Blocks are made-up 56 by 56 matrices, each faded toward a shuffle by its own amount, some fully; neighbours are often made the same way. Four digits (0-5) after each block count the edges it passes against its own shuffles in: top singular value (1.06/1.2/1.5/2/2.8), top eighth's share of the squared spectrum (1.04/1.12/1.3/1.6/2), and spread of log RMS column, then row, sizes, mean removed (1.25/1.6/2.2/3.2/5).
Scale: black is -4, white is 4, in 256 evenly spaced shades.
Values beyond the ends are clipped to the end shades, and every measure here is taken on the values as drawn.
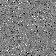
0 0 0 0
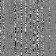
2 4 4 0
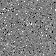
0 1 0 0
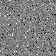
0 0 0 0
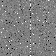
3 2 1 0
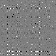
4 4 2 2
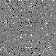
3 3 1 1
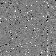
3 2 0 1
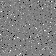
1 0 0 0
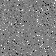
1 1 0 0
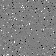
1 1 0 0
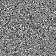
0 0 0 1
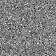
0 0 0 1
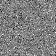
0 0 0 0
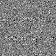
1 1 0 2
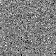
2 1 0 0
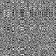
4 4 2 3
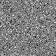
2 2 0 0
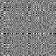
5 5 3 3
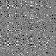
4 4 2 2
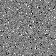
1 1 0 0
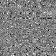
3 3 1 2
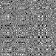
4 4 2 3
